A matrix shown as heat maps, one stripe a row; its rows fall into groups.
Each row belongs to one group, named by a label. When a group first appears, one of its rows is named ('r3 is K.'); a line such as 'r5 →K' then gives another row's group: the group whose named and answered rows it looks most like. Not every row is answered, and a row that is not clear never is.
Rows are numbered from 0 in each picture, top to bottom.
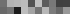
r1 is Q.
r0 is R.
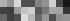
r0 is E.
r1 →Q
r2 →Q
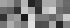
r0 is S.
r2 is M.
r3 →M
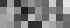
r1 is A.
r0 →M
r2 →M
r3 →S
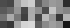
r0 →Q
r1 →M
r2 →M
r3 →Q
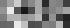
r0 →R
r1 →A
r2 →R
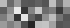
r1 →R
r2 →S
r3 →E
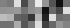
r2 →A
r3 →R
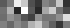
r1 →S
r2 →A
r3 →R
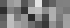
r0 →R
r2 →A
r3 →A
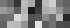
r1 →S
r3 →R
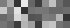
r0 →S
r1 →E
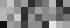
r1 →E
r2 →E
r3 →M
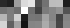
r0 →Q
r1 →S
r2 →E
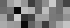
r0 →S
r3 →A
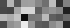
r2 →E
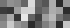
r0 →M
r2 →S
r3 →A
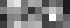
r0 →R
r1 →S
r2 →M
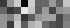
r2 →E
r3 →R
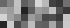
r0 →R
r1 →E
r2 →A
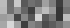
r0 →E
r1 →E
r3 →A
